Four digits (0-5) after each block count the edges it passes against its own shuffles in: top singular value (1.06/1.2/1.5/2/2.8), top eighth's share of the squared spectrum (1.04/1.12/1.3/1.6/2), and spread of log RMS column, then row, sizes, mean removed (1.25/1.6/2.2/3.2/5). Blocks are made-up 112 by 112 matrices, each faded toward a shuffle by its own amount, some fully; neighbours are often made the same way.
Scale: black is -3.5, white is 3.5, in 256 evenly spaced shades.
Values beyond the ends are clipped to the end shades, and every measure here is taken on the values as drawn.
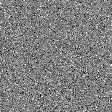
0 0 0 0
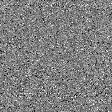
0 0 0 2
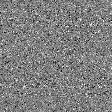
1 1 0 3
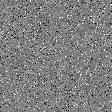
0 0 0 0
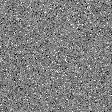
0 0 0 0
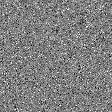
0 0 0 0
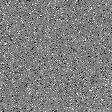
0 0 0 0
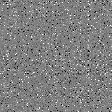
4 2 1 1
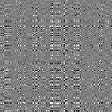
5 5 4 4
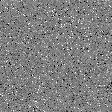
2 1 0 0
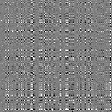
5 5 4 4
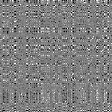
5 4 4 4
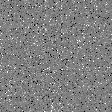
3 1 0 0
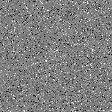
3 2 0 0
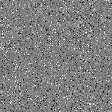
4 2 1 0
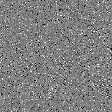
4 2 1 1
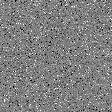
3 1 0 0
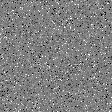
0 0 0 0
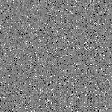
4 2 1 1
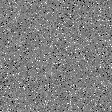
1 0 0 0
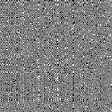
5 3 3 2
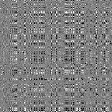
5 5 4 4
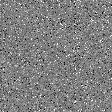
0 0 1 0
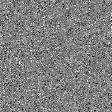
1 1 2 0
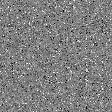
0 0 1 0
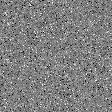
0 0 0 0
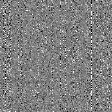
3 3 4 0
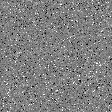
1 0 0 0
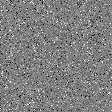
2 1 0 0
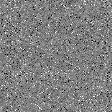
3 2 1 0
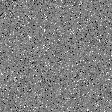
2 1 0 0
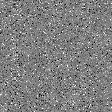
3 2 1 0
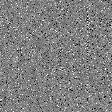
3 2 1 0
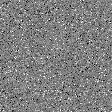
2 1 0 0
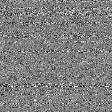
2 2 0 4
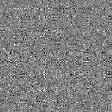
4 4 2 3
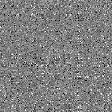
4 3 2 2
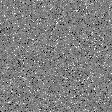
1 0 0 0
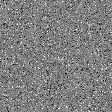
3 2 0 1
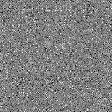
4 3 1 2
